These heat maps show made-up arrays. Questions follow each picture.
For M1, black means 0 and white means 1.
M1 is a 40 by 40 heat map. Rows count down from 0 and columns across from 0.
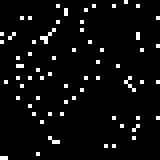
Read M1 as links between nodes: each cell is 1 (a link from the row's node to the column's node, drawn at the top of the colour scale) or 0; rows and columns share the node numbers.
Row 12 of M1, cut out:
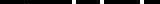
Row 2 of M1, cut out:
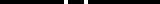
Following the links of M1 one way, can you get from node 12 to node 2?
yes
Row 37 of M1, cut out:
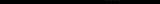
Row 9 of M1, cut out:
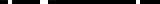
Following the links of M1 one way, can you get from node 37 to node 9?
no
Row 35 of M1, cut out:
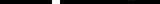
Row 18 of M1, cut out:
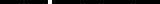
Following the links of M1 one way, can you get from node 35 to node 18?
yes
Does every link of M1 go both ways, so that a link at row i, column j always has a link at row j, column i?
no
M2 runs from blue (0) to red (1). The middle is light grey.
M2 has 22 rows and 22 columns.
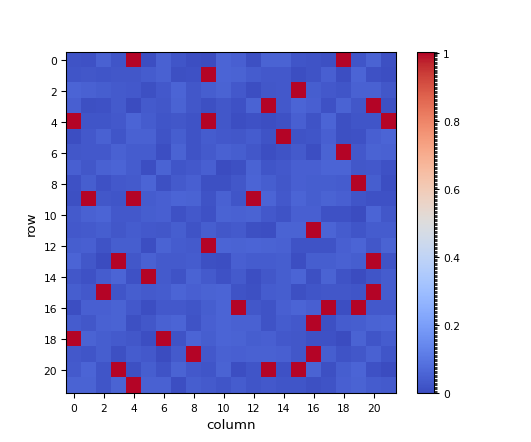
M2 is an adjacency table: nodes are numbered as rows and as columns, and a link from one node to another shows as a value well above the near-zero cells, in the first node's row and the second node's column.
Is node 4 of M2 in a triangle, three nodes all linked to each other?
no
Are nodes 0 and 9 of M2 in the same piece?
yes
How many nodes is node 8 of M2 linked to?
1
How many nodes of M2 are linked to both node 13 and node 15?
1
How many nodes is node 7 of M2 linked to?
0
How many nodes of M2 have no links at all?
2
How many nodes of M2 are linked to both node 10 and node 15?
0
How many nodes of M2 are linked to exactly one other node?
10
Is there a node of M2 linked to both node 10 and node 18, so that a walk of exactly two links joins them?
no
